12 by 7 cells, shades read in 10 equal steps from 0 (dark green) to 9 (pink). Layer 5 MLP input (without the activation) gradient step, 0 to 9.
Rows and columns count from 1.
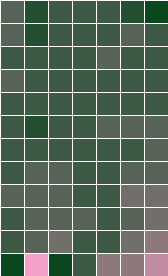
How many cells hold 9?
1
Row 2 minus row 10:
1 -2 -1 -1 0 0 -2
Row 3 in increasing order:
2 2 2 2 2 2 3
